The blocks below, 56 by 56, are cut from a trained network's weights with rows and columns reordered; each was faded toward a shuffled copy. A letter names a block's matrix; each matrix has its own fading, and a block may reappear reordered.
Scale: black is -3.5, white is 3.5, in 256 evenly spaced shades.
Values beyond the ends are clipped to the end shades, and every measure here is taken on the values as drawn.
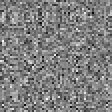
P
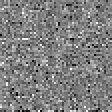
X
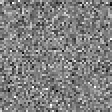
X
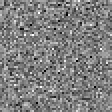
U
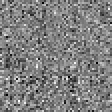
P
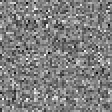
P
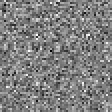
P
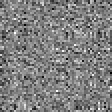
P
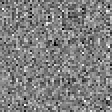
P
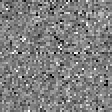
X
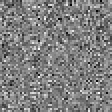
P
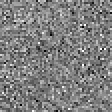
U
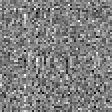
P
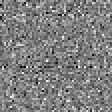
X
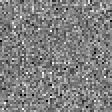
U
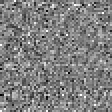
P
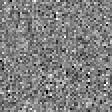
U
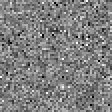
U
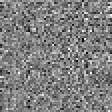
P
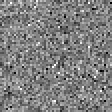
U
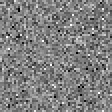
U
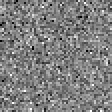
U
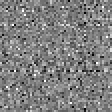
X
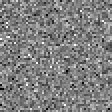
U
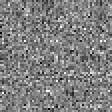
P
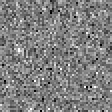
U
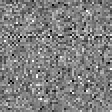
X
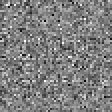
P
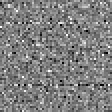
X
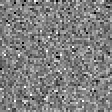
U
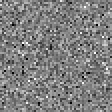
U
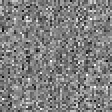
P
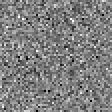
U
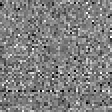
X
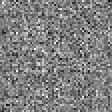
P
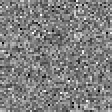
U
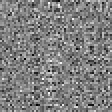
P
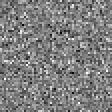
X
